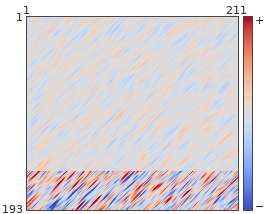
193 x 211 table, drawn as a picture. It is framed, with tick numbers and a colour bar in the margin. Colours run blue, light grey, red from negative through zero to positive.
Seam: horizontal, 80% of the way down, the top part calmer. Slope: none. Odd rows or columns: none. Grain: diagonal, up to the right.
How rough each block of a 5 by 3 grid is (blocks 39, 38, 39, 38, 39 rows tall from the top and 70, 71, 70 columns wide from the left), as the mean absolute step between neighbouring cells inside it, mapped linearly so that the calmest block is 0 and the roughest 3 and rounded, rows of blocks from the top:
000 / 000 / 000 / 000 / 333
